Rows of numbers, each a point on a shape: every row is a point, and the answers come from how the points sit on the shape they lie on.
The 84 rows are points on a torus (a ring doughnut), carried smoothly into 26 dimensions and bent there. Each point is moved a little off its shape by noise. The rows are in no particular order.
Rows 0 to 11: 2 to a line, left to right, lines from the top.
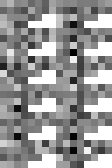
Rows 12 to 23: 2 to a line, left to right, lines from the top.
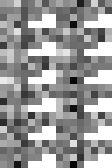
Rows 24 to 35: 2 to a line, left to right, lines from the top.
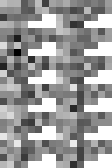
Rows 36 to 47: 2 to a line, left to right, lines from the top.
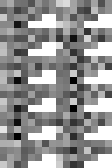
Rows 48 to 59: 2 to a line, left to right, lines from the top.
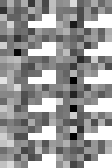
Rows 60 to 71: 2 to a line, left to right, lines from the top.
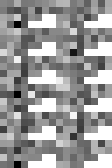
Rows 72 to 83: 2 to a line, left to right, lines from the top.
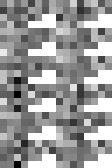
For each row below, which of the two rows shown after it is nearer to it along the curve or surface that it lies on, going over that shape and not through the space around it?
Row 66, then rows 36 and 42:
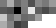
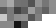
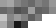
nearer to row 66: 42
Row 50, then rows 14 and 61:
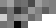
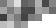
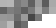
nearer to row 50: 61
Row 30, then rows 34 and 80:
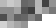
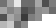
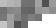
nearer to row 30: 34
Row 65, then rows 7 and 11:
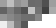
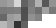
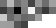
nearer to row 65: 11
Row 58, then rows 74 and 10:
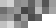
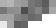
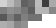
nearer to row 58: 10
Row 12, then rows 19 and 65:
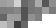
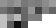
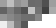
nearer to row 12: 19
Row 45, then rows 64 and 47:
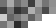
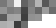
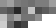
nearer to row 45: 47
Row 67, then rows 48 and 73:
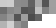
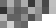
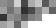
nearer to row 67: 48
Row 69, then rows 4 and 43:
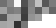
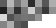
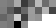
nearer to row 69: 43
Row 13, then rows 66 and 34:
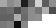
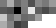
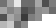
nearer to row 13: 34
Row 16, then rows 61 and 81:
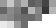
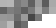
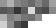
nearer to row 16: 81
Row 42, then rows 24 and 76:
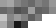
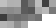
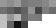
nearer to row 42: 76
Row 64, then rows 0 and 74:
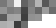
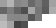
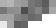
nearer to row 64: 74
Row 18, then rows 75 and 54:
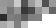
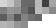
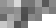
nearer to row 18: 75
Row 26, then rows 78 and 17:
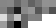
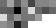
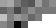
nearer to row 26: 78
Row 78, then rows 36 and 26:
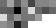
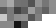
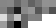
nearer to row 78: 26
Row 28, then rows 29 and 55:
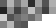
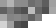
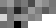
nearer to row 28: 55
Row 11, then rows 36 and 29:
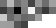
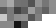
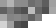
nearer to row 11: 29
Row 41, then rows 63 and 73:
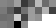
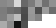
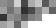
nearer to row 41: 63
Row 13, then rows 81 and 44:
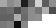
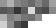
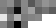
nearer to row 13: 44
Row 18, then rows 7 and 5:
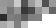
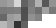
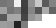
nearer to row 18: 5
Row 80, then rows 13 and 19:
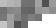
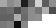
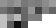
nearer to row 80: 13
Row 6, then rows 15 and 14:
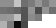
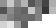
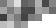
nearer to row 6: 14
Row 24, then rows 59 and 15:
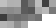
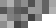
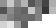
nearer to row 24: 59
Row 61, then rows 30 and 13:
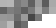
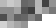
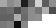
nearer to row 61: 30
